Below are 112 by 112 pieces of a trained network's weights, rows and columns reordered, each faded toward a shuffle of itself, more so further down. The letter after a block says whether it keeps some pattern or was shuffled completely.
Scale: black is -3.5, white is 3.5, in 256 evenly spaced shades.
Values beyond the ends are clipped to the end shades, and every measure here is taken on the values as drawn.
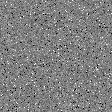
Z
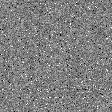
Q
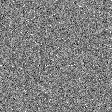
Q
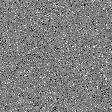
Z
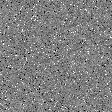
Z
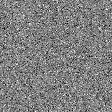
Q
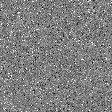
Z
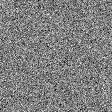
Z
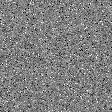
Z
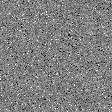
Z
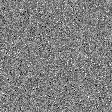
Z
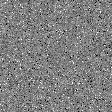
Q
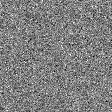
Z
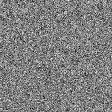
Q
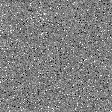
Z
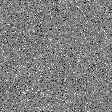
Q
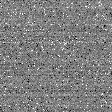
Q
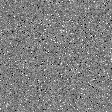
Q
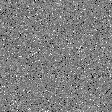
Q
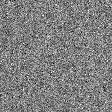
Q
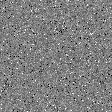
Z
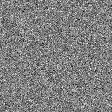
Q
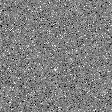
Q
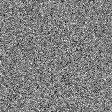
Z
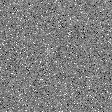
Z
